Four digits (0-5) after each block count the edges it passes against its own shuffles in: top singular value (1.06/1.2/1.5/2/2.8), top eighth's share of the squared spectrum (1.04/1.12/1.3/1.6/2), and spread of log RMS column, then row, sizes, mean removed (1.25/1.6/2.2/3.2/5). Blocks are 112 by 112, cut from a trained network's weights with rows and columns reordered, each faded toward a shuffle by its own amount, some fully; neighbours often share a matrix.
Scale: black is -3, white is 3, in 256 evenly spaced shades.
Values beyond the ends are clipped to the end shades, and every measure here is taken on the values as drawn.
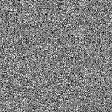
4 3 1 1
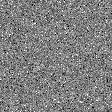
0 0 0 0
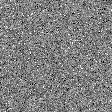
0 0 0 0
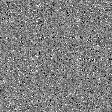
2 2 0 2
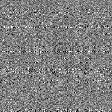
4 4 1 3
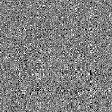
3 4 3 2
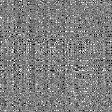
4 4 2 4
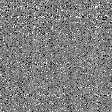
2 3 0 3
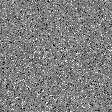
0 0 0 0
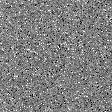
0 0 0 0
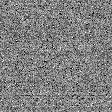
2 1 0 0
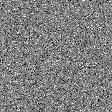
0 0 0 0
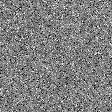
1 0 0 0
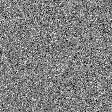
1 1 0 0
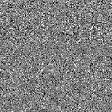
4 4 2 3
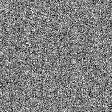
3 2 0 0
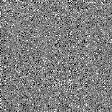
3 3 2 2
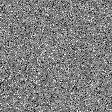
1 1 0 0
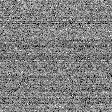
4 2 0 1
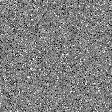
2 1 0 0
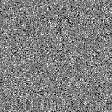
4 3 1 2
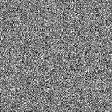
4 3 1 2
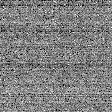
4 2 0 1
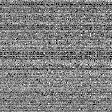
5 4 2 3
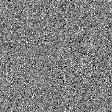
3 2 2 1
